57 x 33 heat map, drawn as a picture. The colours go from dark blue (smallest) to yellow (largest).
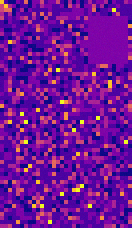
Stripes: none. Average level on the scale: 20%. Mirror symmetry: none. Calmest part: top right. Odd patch: calmer, in the top right.
